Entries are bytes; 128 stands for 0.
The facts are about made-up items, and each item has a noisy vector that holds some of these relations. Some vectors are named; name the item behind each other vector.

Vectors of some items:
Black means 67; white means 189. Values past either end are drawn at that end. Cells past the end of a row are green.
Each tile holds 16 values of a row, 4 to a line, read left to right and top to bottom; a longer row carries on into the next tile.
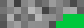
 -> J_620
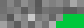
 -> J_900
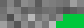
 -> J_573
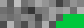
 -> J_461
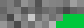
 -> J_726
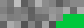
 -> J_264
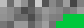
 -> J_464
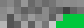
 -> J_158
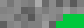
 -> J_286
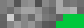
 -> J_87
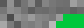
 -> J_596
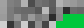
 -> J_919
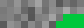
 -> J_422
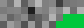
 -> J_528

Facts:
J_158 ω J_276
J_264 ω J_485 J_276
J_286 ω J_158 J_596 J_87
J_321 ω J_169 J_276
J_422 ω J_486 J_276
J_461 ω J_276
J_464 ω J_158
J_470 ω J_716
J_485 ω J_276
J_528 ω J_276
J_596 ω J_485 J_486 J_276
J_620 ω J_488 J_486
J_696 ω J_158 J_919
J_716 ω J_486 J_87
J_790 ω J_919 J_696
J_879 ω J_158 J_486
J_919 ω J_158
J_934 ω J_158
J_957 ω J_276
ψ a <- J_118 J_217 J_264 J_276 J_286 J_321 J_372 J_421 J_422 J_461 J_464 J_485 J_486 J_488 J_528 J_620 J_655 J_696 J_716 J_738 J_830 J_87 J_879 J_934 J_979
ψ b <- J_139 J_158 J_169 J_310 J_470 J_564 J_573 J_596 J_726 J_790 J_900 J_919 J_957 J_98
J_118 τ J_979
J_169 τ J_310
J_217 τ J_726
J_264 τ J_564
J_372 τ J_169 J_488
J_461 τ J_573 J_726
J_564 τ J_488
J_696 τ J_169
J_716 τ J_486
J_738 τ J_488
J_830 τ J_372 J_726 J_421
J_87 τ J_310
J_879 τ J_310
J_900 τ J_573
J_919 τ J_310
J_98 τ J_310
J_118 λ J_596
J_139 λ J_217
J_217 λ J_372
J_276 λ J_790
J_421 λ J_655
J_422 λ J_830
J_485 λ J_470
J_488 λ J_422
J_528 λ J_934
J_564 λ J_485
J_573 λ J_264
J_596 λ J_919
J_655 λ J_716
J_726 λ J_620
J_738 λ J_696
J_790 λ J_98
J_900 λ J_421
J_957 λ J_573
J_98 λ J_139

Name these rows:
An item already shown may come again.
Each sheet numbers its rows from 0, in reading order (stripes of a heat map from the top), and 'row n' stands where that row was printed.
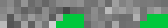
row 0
J_158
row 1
J_276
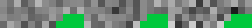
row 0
J_264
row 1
J_310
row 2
J_790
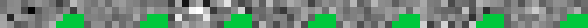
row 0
J_957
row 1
J_485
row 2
J_488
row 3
J_461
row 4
J_264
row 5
J_919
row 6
J_486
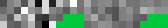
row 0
J_169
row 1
J_879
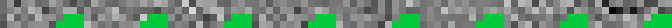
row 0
J_620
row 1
J_564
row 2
J_321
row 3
J_716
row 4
J_98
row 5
J_276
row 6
J_696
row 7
J_470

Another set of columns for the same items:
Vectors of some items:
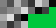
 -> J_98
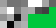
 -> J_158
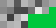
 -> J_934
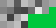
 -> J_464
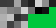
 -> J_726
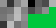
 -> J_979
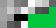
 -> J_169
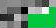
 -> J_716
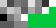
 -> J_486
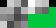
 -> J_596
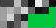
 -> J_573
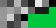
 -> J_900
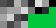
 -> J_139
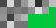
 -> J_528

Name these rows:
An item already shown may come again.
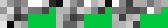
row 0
J_919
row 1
J_957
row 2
J_696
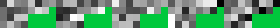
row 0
J_422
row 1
J_620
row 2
J_696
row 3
J_790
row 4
J_310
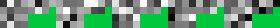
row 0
J_321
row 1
J_158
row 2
J_276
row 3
J_488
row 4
J_310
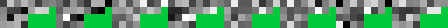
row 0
J_286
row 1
J_564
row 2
J_485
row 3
J_620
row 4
J_461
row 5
J_264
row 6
J_470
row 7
J_879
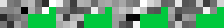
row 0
J_87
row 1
J_696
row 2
J_169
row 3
J_461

